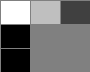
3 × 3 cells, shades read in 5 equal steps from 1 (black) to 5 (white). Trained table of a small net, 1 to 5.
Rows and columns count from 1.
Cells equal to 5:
1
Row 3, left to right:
1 3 3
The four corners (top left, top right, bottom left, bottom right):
5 2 1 3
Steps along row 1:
down down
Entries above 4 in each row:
1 0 0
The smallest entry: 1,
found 2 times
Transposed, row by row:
5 1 1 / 4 3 3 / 2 3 3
